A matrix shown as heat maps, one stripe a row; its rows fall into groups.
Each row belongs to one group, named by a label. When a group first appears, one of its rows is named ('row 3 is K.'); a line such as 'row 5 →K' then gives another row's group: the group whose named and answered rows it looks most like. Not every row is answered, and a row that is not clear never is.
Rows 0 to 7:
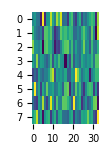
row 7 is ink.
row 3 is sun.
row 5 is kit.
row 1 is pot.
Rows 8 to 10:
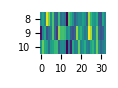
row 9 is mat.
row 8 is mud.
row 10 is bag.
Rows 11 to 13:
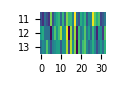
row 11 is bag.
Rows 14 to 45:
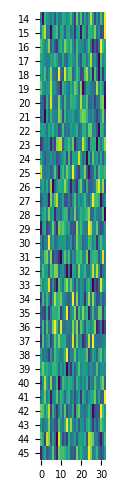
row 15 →ink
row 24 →bag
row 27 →bag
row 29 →mat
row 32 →bag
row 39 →bag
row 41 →ink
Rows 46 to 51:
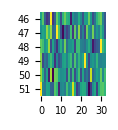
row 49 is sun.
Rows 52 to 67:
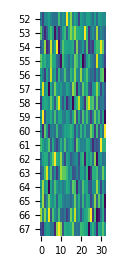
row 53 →sun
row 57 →kit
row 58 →mat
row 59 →kit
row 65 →kit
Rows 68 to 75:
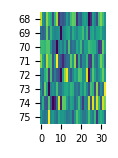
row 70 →mud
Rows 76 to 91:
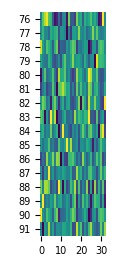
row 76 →mud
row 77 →bag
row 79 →sun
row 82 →ink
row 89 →kit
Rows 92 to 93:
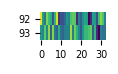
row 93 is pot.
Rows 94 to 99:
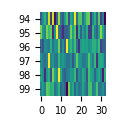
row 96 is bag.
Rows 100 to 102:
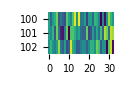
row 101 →sun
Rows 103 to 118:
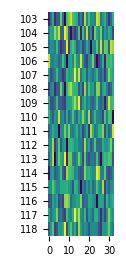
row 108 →mat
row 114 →mat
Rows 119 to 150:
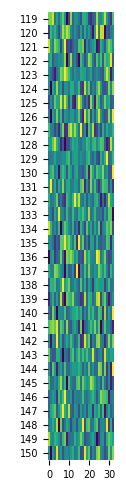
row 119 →ink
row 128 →mud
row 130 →ink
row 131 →kit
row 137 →mud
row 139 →mat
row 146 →bag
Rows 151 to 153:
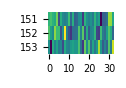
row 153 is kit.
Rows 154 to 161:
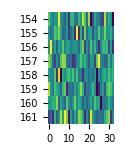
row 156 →kit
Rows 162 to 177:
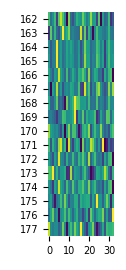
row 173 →ink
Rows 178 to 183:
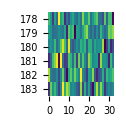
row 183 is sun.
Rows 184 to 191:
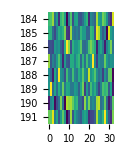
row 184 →ink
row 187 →sun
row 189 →kit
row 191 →ink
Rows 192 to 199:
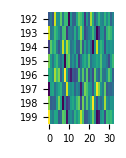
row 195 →mud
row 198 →sun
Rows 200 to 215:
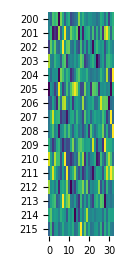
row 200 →pot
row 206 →bag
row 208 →ink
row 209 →sun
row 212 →pot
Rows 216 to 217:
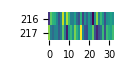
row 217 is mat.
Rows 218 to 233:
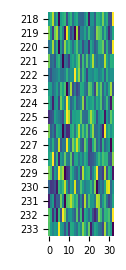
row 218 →ink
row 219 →mud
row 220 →ink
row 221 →sun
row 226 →sun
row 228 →ink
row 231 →mat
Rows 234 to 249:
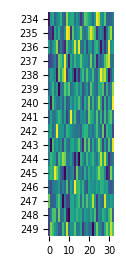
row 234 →mat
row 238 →bag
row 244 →bag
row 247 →sun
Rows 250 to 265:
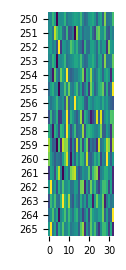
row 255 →ink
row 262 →kit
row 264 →ink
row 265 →kit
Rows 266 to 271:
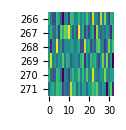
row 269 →kit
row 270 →sun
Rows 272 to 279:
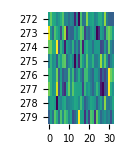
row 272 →bag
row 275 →bag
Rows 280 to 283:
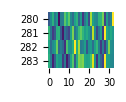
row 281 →sun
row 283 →sun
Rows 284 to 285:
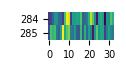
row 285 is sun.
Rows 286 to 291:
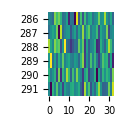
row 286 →mud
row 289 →kit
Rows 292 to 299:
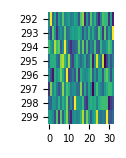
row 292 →kit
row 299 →pot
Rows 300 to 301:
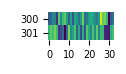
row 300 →bag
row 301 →mud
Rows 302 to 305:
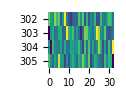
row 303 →mat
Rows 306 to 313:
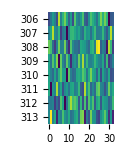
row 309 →pot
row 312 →mat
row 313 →kit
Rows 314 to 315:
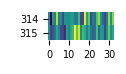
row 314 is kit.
